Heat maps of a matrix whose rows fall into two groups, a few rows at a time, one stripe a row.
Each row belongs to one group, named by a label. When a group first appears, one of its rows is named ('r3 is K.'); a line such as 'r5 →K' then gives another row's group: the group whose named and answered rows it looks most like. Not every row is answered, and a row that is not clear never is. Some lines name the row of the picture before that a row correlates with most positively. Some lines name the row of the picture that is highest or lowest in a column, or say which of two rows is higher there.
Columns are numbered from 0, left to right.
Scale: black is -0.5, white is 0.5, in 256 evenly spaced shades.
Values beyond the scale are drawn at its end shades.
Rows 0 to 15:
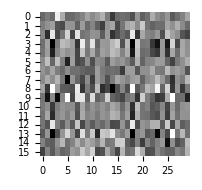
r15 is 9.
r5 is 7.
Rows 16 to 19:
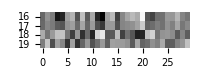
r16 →9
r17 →9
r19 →7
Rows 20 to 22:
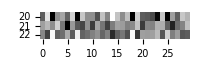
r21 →7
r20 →7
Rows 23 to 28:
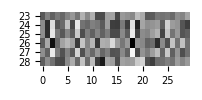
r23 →9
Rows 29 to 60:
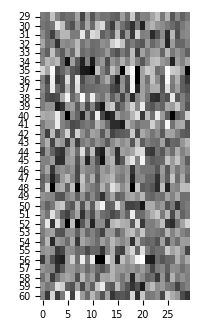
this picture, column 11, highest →40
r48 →7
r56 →9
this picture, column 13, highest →56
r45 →9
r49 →9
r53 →9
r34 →7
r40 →7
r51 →7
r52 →7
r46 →7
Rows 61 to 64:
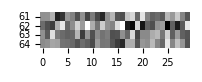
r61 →9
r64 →9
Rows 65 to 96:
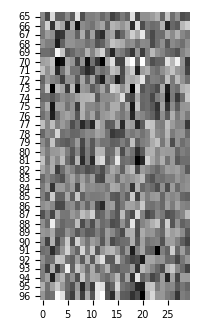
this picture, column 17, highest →70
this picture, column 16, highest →74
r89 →9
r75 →7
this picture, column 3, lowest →70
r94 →7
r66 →7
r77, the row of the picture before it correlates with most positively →64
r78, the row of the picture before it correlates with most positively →64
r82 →9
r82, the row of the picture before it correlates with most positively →61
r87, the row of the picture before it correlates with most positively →62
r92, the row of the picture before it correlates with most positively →62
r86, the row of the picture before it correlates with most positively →61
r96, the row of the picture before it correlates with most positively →62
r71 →9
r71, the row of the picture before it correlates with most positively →61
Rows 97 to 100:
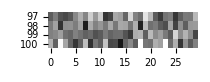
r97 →9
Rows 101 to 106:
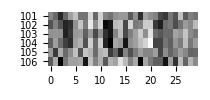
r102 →9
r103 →9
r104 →9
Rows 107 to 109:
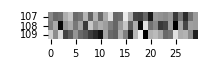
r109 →9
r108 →7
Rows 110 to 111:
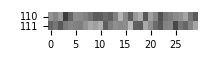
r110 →9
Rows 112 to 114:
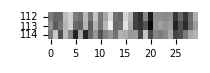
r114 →7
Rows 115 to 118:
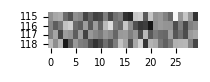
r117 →7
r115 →9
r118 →9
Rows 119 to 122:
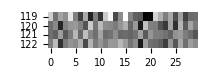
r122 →7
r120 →7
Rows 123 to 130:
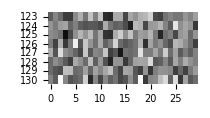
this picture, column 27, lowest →129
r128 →9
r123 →9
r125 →9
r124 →9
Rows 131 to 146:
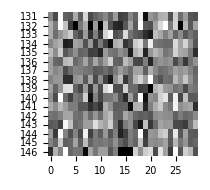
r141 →9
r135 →9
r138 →9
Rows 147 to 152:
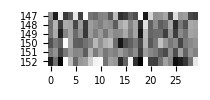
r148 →7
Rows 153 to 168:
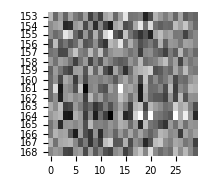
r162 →7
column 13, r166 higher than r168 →No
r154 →9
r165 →7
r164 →9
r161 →7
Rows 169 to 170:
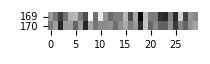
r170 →7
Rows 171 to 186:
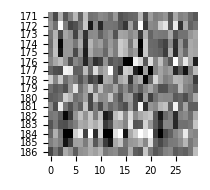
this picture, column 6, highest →184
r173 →7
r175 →7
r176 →9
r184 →9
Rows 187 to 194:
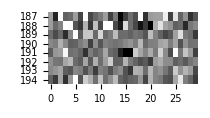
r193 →9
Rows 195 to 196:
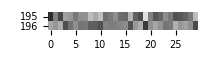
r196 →9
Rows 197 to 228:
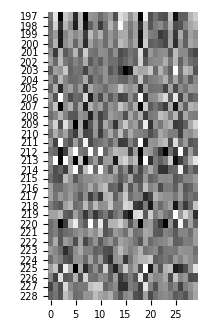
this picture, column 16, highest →218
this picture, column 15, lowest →203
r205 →7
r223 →9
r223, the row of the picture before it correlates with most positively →196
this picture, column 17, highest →219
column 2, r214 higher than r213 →Yes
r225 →7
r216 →7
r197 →7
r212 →7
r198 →7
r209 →7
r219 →9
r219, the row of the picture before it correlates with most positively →196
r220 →7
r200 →7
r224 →9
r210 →7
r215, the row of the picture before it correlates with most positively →195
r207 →7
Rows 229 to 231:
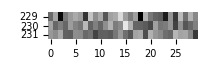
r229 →7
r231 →9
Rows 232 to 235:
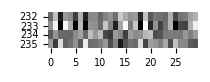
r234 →9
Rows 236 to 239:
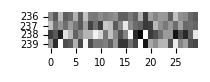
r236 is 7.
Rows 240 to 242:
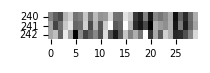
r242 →7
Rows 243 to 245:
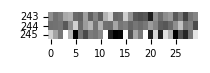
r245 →7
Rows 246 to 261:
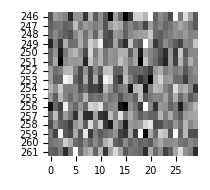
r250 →7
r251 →7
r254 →9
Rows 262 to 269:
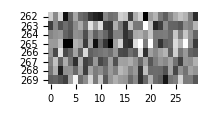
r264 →9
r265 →9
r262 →9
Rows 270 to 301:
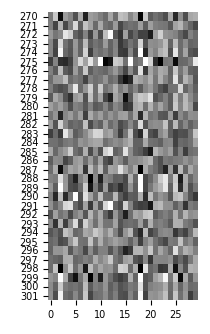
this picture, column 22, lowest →275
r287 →7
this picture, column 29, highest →275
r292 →9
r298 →7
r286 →9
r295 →7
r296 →9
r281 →7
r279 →9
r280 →9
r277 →9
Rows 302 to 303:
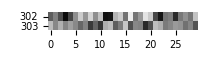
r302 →9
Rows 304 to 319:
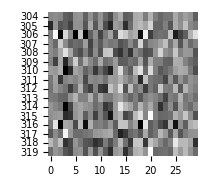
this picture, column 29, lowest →318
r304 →9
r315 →9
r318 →9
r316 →7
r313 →7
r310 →9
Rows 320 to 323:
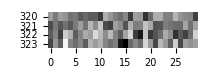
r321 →9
